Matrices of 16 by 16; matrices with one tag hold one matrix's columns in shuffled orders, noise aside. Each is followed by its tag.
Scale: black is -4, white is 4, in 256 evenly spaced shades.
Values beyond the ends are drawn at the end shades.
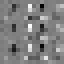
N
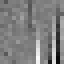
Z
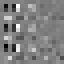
N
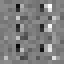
N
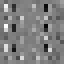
N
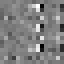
N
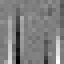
Z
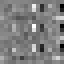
N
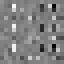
N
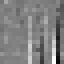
Z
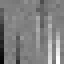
Z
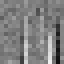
Z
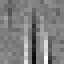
Z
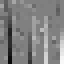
Z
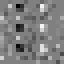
N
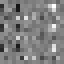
N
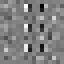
N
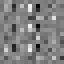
N
